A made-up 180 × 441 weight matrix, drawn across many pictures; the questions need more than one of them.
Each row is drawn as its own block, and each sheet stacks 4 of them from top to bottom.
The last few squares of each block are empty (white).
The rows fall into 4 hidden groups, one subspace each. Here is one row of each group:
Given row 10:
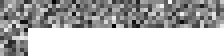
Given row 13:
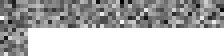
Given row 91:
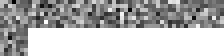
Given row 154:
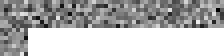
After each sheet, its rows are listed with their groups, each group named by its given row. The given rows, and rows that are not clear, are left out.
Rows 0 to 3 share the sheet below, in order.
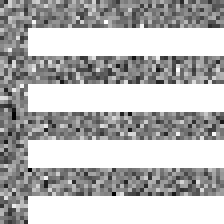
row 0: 13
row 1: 91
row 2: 13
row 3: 10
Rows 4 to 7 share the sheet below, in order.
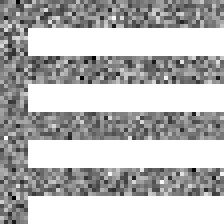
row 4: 10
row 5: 13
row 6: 154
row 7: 154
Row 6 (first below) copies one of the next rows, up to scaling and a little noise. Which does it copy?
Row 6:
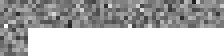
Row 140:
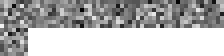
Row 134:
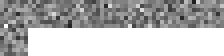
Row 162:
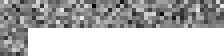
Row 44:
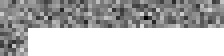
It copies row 134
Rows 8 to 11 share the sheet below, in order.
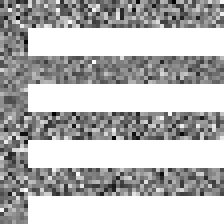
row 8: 91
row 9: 154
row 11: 10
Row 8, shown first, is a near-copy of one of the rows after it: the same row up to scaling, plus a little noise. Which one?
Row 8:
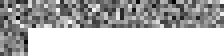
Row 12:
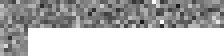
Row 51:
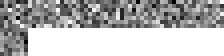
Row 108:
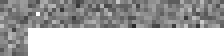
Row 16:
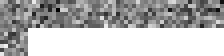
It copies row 51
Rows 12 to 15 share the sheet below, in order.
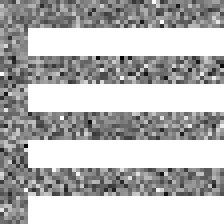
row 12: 91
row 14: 154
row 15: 10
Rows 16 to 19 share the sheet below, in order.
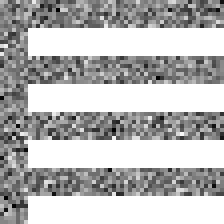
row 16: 91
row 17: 10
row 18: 10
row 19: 10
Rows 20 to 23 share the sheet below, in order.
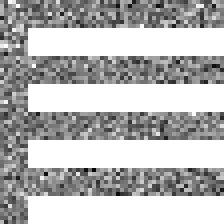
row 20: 13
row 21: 91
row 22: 154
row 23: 154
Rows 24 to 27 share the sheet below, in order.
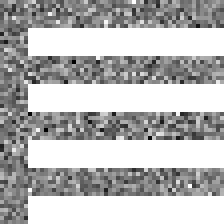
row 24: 91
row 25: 13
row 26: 10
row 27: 91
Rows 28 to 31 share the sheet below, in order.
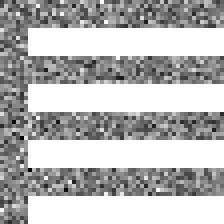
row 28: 13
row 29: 154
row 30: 91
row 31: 10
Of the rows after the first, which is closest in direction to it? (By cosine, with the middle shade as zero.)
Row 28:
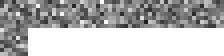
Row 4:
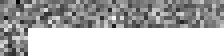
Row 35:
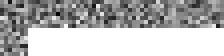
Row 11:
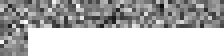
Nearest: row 4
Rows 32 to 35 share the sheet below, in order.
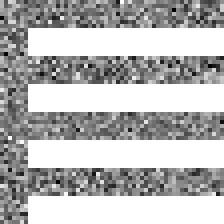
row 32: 13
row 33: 91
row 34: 13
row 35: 13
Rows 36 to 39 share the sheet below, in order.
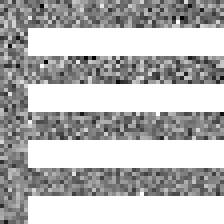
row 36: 154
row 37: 154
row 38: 91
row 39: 13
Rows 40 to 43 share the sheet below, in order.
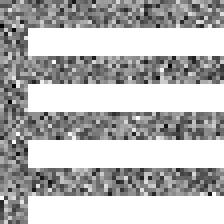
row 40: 154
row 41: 154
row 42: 91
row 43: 154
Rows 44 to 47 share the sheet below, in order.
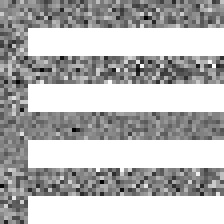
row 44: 154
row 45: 154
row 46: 91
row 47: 13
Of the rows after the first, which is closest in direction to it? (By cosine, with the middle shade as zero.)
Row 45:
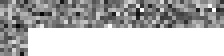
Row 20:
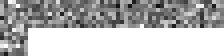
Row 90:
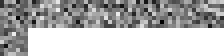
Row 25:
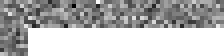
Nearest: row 25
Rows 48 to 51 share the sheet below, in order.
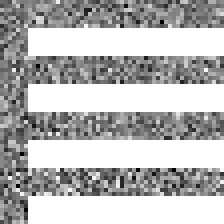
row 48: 91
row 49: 13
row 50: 154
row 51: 91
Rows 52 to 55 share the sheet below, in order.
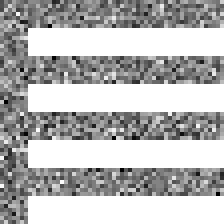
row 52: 10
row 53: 10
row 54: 10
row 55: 13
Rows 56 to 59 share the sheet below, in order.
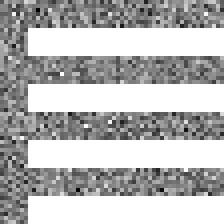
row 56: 13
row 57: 13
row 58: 154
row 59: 91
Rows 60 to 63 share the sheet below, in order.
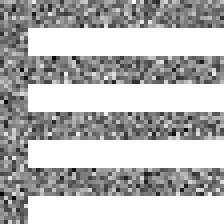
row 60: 91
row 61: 10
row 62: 154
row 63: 154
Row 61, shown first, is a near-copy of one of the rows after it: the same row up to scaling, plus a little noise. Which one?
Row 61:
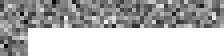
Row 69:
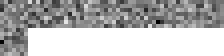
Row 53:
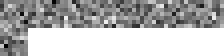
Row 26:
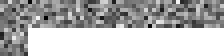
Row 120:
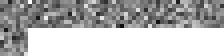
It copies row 53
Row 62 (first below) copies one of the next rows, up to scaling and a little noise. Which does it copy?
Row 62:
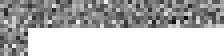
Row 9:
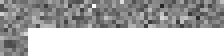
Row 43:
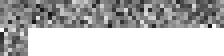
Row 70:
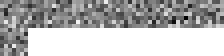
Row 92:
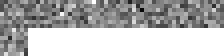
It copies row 70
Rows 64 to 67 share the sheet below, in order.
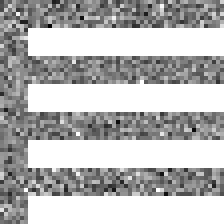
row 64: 10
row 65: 13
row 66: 91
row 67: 10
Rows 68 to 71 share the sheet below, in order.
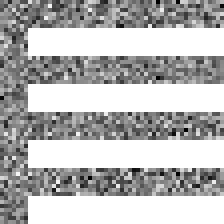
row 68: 10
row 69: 10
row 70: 154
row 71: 91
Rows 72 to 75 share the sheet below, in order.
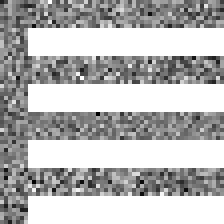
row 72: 154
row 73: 13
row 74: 13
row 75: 154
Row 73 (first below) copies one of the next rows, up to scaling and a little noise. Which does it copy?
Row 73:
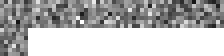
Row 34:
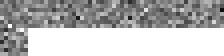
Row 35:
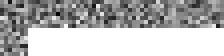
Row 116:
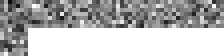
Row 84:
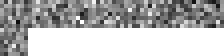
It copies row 84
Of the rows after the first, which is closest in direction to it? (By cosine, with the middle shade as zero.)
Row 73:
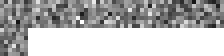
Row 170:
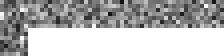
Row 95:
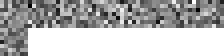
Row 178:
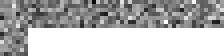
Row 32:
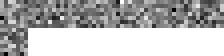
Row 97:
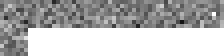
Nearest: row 32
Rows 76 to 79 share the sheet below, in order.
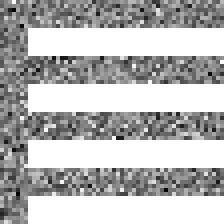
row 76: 91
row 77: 154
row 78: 10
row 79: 13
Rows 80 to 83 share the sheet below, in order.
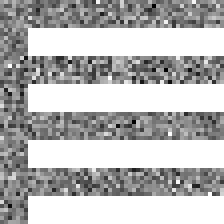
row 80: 13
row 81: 154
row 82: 154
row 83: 91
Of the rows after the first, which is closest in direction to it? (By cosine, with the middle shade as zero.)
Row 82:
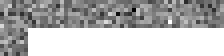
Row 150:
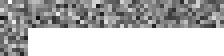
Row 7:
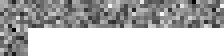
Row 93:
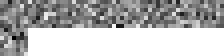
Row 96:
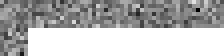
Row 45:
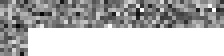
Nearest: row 7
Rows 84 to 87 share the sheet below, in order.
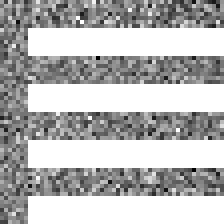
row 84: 13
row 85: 13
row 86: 91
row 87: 13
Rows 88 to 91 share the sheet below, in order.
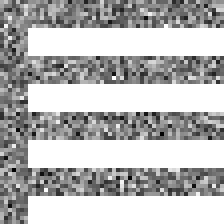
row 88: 154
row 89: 13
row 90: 91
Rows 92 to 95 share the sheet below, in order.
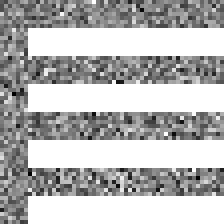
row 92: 154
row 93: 10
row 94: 13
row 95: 91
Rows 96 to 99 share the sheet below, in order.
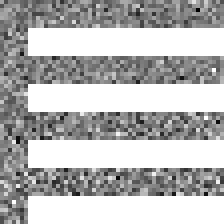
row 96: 154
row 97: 10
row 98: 154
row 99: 91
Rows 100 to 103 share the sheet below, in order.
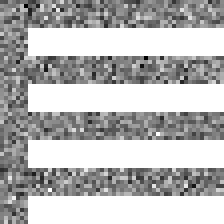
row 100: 91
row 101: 13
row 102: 10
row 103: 154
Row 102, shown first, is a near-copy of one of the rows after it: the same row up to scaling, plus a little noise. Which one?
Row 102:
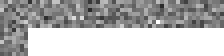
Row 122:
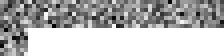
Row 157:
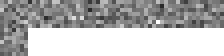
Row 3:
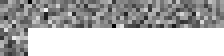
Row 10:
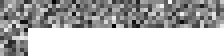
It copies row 157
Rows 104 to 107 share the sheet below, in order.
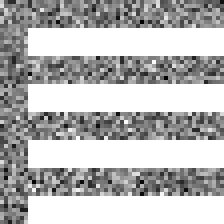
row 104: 91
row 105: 13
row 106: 91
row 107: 154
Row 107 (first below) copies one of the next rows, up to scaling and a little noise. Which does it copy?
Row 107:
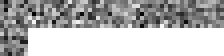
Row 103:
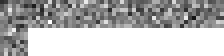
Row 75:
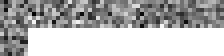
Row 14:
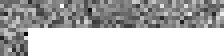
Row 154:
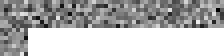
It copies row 75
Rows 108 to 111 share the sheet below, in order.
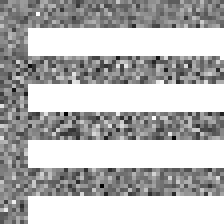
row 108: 91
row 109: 91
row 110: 91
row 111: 91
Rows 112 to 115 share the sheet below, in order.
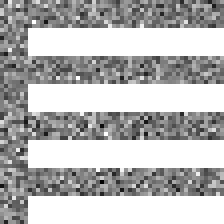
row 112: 13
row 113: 91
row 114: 13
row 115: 13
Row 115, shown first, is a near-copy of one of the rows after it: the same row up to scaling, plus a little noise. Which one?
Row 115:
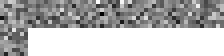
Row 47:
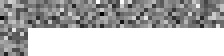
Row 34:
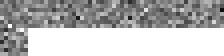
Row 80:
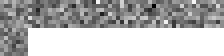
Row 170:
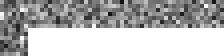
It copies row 47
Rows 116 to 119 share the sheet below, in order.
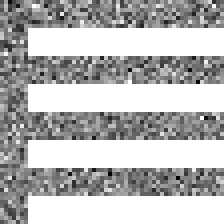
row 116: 13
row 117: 154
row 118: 13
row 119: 154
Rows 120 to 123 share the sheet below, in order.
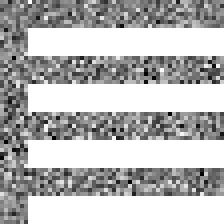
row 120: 10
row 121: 154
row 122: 10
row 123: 154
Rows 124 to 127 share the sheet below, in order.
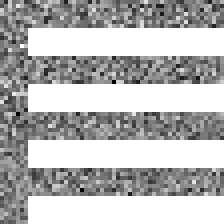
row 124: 13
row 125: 10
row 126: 91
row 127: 13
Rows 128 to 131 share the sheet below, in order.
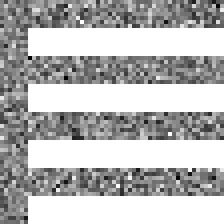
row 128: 13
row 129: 10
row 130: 91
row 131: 91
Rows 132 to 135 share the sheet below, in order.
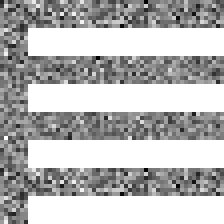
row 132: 13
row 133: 13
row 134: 154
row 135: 13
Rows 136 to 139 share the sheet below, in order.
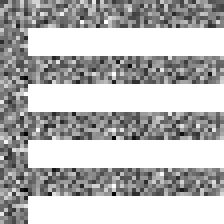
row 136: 13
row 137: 10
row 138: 10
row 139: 10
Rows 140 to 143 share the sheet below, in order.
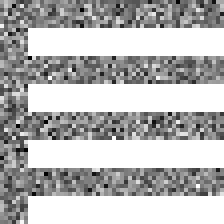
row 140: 154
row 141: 10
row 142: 10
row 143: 154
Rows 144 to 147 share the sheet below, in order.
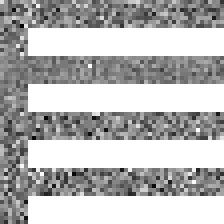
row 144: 91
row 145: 154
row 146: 154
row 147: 154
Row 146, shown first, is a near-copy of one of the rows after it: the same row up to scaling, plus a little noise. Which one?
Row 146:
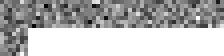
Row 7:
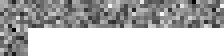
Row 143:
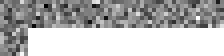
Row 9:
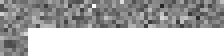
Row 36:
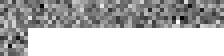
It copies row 143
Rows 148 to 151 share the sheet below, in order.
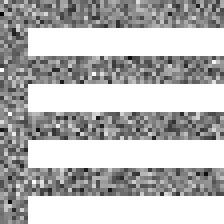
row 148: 154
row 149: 154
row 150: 13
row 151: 154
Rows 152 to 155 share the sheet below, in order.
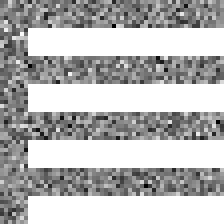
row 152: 10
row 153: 91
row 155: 154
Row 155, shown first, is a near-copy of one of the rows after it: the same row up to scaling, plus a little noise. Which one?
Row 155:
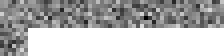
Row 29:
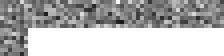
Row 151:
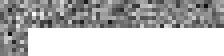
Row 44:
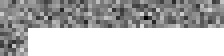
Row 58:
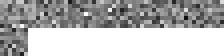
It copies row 44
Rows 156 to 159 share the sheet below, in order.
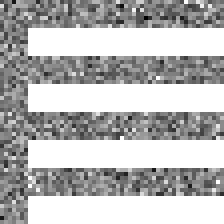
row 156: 154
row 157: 10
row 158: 13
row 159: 91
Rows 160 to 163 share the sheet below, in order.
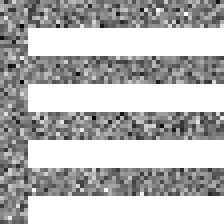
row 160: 91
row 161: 91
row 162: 154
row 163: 13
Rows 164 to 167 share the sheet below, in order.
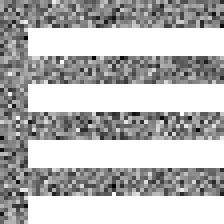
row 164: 10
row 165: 154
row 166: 91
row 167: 10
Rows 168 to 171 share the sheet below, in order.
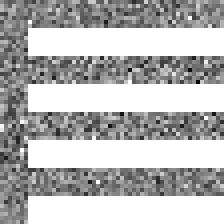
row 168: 91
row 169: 154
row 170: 13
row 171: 91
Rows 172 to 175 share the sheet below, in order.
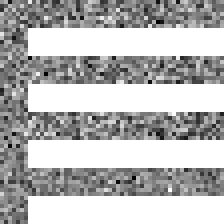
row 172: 10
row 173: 10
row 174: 91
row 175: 154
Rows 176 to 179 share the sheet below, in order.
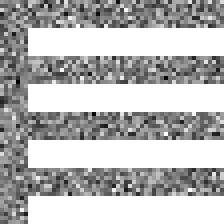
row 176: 91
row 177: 13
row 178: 13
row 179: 13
